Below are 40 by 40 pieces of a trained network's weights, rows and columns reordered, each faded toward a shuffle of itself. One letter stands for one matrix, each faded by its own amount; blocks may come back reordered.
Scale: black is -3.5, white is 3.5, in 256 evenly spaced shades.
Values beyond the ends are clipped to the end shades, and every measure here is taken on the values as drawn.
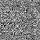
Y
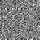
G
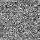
Y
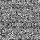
Y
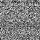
Y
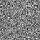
G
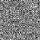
G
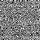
Y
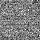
Y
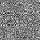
G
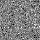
G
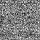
Y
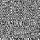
G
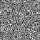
G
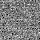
Y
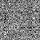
Y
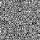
G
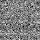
Y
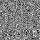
G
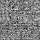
Y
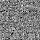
Y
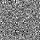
G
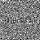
G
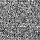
Y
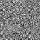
G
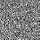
G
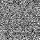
Y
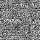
Y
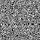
Y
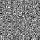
G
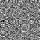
G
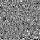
G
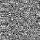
G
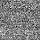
Y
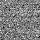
Y
